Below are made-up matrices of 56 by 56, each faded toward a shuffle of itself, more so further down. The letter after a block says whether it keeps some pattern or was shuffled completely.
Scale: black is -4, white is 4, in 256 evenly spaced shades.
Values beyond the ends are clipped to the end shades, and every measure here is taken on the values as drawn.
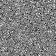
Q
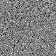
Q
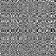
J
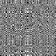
J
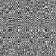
J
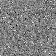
Q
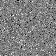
Q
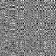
J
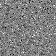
Q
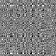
J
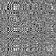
J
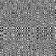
J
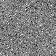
Q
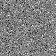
Q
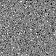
Q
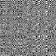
J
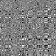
J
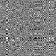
J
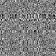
J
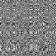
J
